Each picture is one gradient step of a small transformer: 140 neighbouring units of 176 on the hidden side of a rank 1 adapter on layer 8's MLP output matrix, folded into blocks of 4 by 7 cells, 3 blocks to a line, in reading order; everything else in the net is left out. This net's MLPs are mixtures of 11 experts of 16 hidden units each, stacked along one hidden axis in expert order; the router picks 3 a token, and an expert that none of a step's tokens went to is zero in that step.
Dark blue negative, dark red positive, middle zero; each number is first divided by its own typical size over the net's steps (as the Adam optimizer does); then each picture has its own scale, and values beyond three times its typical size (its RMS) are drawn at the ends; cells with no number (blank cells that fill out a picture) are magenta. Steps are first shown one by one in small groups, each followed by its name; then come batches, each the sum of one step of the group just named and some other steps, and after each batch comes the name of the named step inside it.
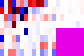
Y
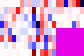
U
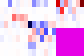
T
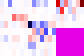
T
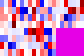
Y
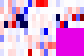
Y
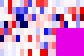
Y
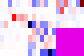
T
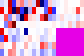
Y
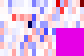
T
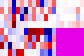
Y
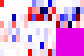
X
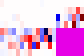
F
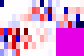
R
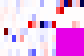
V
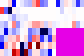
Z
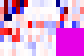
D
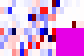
Z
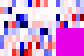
Z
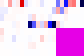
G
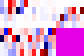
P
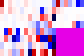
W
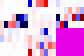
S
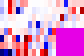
P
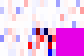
P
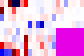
W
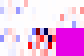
P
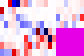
S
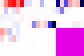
G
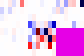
G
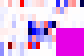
G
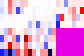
P
